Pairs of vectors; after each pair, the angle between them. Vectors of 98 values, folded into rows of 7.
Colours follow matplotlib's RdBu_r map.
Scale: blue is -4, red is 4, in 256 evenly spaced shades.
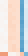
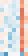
nearly opposite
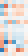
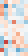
nearly opposite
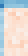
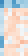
nearly parallel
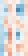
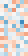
orthogonal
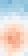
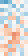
partly aligned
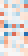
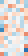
partly opposed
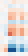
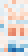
nearly parallel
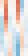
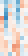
nearly opposite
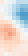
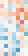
partly opposed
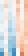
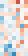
partly aligned
